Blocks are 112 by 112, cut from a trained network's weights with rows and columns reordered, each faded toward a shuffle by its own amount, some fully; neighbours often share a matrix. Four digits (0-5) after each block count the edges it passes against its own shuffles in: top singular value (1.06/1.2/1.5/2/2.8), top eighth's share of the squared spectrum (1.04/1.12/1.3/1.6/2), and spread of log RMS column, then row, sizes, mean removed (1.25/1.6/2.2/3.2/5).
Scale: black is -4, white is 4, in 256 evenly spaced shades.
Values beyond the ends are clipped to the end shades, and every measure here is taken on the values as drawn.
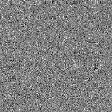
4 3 2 2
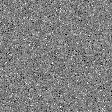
1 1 0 0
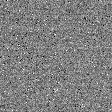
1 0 0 0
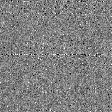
3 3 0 2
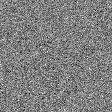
0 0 0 0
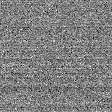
3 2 0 1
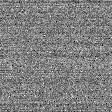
3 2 0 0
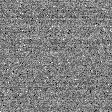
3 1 0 0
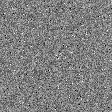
0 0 0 0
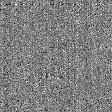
3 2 0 2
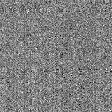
3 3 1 2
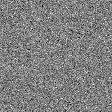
0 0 0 0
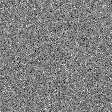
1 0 0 0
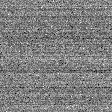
4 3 0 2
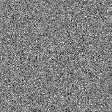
3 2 2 1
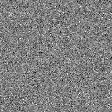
3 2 0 1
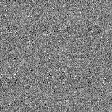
3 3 1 1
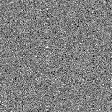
3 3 1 1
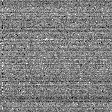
4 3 1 2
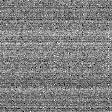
4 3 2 2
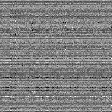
5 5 2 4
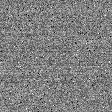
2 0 0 0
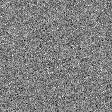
2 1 0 0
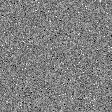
0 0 0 0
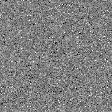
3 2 1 1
